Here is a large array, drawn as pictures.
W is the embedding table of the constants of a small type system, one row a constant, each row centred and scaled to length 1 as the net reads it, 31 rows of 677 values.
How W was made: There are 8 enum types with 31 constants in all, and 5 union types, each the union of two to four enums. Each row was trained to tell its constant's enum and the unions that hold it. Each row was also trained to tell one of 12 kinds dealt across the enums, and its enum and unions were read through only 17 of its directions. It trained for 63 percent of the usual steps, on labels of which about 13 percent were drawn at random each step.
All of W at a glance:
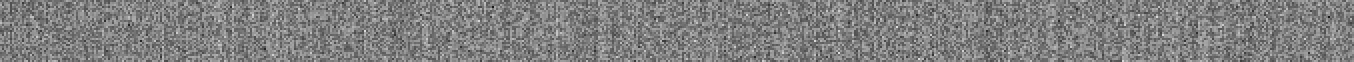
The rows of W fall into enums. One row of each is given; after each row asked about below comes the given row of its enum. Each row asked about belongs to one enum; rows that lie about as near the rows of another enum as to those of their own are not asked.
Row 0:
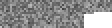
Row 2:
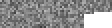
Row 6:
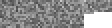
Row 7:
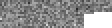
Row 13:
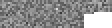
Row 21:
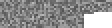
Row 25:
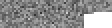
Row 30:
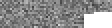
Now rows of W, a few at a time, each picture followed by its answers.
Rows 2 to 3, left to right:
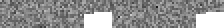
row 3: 25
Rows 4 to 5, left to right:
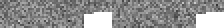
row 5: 2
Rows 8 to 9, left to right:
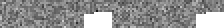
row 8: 25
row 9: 25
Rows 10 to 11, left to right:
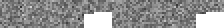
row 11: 2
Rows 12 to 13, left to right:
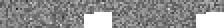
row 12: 2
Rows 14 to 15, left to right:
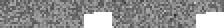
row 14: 0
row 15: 0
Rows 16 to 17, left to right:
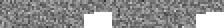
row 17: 2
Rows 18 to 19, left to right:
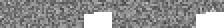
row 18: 21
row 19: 6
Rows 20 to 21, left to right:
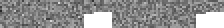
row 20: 30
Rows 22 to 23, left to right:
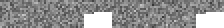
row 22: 13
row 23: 21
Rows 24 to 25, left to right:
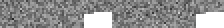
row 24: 21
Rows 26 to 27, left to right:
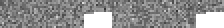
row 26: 0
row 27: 7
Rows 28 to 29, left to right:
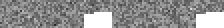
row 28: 25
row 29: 21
